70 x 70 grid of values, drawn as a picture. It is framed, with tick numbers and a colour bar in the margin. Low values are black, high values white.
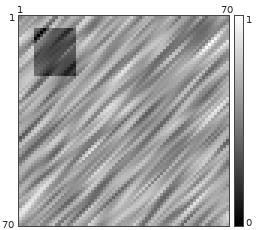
Odd patch: lower, in the top left. Ninth with the lowest average: top left. Mirror symmetry: none. Grain: diagonal, up to the right.
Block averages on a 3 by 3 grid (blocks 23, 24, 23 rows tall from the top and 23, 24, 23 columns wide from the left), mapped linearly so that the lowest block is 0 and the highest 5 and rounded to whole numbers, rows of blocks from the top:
0 4 4 / 4 4 4 / 4 5 5
